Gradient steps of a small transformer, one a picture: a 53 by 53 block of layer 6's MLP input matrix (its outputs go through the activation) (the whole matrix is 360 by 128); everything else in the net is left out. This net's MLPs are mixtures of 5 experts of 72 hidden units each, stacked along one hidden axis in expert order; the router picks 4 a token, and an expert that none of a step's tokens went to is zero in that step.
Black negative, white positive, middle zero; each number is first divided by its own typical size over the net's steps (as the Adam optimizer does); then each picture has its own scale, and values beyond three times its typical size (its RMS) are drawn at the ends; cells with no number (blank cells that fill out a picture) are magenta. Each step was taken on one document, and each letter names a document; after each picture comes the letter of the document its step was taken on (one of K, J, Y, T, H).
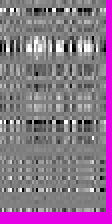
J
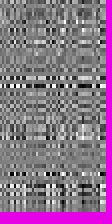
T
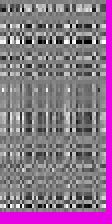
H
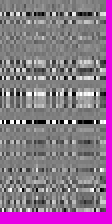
J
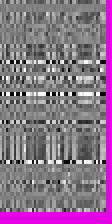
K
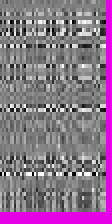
T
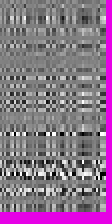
T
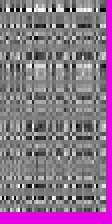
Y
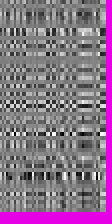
T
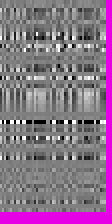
J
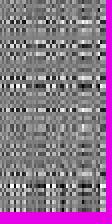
T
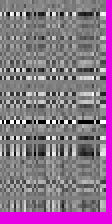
K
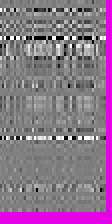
J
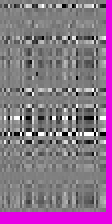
H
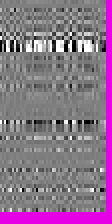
J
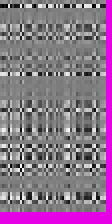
H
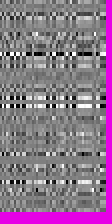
J
